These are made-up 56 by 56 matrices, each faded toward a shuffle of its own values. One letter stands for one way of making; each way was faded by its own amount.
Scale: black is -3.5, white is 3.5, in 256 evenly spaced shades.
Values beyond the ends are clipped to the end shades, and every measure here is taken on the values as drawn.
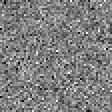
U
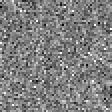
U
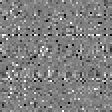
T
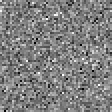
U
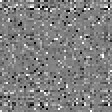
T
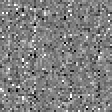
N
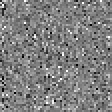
N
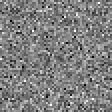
U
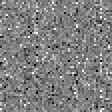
N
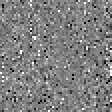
N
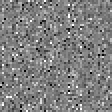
N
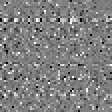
T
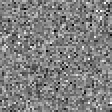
U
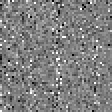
N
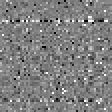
T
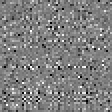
T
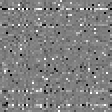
T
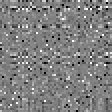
T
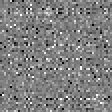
T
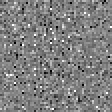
N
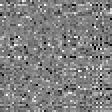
T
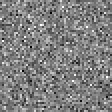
U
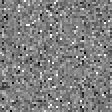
N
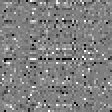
T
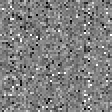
N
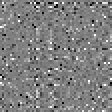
T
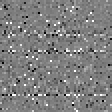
T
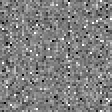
N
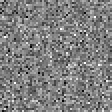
U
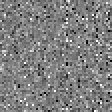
N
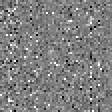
N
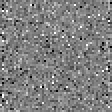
N
